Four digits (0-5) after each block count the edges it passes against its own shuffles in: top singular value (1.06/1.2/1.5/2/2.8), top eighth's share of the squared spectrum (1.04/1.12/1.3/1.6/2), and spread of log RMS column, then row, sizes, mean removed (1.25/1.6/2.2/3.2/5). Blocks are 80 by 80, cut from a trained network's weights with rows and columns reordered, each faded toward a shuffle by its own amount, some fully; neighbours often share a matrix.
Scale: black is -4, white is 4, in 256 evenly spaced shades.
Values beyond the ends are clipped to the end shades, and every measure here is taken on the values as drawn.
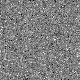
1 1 0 0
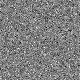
0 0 0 0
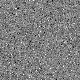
0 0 0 0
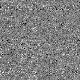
2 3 1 2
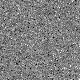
0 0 0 0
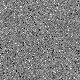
0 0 0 0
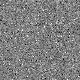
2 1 0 0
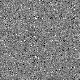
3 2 1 1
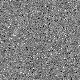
1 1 0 0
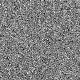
0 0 0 0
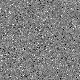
2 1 0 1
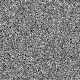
1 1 0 0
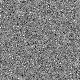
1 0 0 0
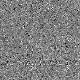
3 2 1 1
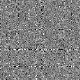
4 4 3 2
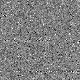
2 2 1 1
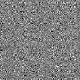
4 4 2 3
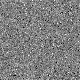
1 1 0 0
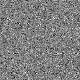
2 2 0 2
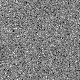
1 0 0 0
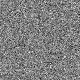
1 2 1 0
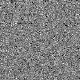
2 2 0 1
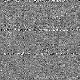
3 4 1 3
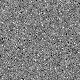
1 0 0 0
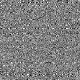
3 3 1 3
